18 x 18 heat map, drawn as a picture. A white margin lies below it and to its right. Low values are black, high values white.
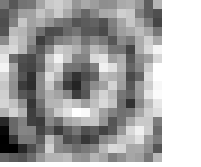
Odd patch: lower, in the bottom left. Ninth with the lowest average: bottom left. Rings: centred on the centre. Odd rows or columns: none.
